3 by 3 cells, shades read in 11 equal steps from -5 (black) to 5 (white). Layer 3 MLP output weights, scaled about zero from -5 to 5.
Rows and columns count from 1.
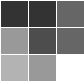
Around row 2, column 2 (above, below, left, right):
-3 1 1 -1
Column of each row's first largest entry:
3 1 3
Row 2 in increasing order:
-2 -1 1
